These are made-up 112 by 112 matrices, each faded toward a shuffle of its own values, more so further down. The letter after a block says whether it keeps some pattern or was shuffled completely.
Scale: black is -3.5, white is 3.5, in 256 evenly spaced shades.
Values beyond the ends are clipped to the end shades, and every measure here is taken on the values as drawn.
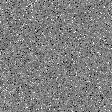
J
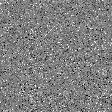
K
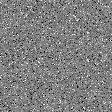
J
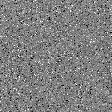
K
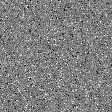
J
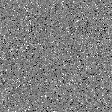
K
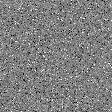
J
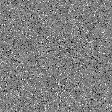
K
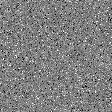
J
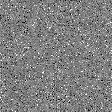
K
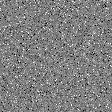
J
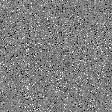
K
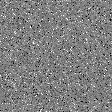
J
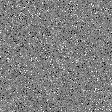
J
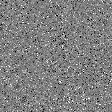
K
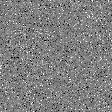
K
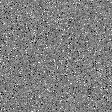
J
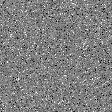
K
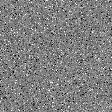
K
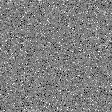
K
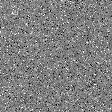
J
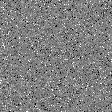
K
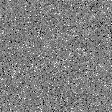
K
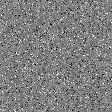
K
